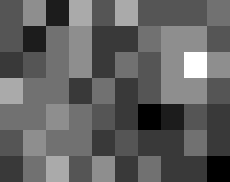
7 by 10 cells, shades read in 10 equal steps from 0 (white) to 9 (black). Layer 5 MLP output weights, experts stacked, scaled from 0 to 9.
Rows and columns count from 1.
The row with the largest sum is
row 5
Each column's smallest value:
3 4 3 3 4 3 5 4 0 4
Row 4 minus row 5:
-2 0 1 2 -1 0 -3 -4 -2 -1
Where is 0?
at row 3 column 9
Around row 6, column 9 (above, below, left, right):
6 7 7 7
